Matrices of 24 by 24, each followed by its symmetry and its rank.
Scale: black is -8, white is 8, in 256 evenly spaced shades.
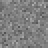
antisymmetric, full rank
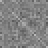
symmetric, rank five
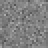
antisymmetric, full rank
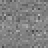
neither, rank five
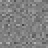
neither, rank five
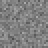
neither, full rank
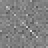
symmetric, rank five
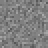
antisymmetric, full rank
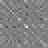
symmetric, rank five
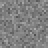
neither, full rank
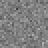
neither, full rank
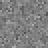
antisymmetric, full rank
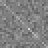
symmetric, rank five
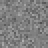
antisymmetric, full rank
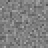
antisymmetric, full rank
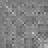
symmetric, rank five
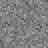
neither, full rank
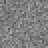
neither, full rank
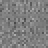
neither, rank five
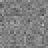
neither, rank five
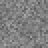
neither, full rank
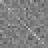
symmetric, rank five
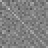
symmetric, rank five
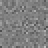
neither, rank five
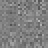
neither, rank five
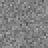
neither, full rank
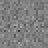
neither, rank five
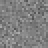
antisymmetric, full rank
